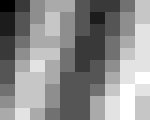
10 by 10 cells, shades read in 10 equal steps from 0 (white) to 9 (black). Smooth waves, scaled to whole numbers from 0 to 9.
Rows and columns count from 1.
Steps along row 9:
down same up up same down down down up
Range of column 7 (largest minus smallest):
5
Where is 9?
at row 1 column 1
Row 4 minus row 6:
1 2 2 0 -1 0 1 1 2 0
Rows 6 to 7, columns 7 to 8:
6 4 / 6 3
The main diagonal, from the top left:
9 6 3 3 5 7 6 2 0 2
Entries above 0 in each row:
10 10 10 10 10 10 9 9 9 9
